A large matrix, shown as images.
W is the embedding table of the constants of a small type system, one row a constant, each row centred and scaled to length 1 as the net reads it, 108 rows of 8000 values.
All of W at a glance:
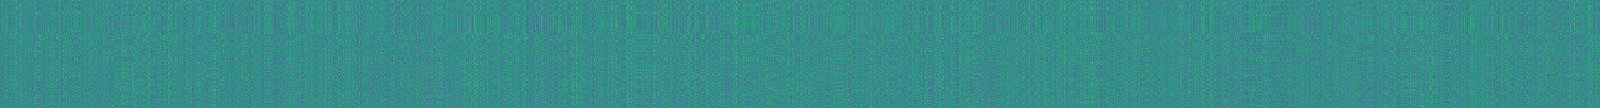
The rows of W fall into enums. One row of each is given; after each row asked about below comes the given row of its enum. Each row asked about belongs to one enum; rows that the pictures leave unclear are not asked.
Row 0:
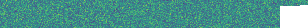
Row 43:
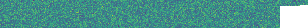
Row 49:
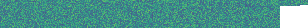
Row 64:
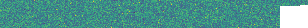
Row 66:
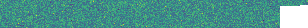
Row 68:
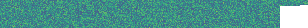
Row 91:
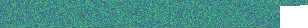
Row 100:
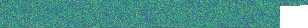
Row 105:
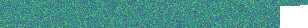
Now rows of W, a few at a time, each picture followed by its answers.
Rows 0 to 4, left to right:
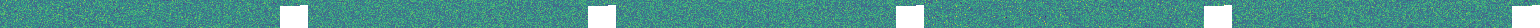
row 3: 100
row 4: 43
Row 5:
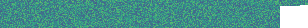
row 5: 91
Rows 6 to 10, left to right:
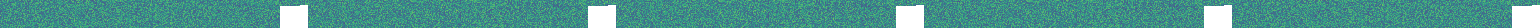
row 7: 49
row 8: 49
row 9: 49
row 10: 91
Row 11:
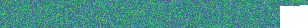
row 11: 0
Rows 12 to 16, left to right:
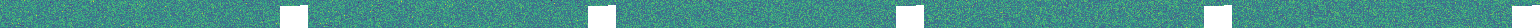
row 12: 66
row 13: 66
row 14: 91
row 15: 43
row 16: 68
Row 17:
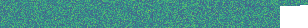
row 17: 49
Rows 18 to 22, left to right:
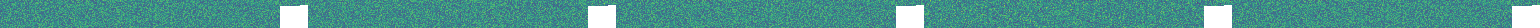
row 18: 91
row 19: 49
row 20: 91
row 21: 0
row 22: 91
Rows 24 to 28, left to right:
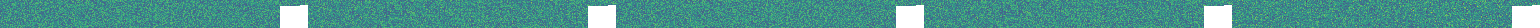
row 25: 68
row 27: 68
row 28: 105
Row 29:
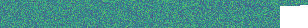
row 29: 49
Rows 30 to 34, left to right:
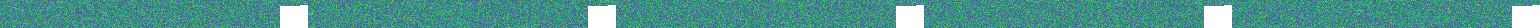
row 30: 68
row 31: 0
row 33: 49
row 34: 64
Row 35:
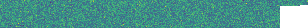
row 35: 66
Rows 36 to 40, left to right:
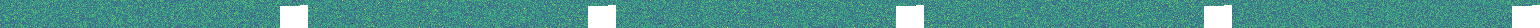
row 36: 43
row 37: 64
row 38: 64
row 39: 105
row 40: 91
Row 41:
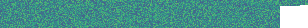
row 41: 91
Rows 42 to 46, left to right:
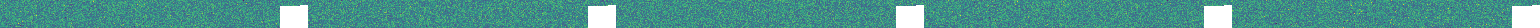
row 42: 66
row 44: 49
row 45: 66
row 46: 64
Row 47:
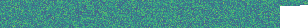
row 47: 68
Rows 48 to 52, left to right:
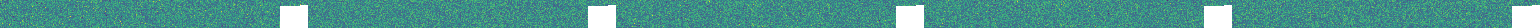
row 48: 100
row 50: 66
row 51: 66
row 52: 43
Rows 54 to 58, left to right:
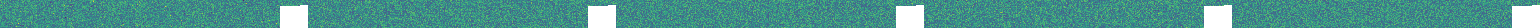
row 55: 68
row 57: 43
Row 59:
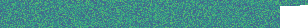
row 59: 91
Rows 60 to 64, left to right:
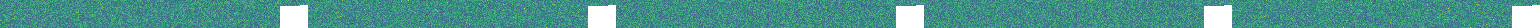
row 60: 43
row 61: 64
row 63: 49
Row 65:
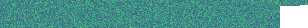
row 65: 91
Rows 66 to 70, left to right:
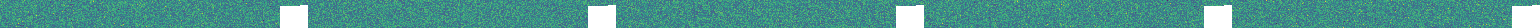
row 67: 91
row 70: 64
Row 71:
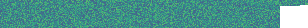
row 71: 91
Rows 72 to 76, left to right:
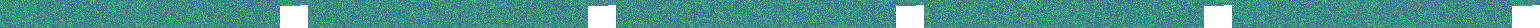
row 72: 66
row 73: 49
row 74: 68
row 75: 0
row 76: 66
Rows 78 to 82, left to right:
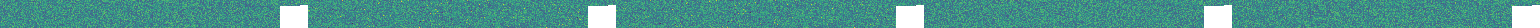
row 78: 49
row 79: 64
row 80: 64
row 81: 91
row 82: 68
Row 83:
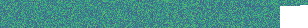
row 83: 49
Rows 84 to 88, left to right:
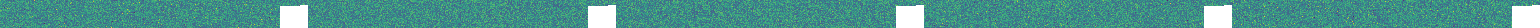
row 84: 64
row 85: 49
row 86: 68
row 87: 66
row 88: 100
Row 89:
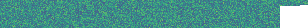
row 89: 68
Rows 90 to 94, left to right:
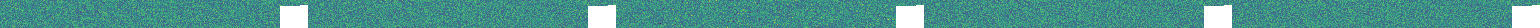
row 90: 68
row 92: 64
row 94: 91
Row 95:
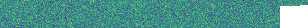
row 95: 66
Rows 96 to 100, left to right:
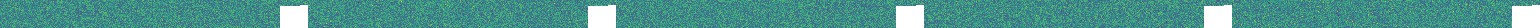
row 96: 68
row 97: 66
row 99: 43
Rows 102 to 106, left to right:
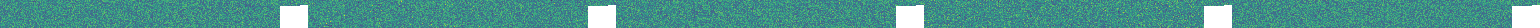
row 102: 49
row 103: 66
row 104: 68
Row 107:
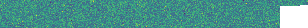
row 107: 66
